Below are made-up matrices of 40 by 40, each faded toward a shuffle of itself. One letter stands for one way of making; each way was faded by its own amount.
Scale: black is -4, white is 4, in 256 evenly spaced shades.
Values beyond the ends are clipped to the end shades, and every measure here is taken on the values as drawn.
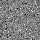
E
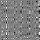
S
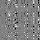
S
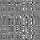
S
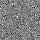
E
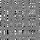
S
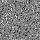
E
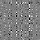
S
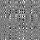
S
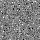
E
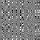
S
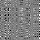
S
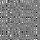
S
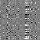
S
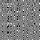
S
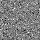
E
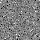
E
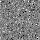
E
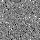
E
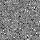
E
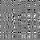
S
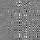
S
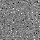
E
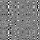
S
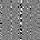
S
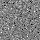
E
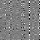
S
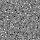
E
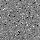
E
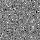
E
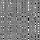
S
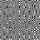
S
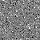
E
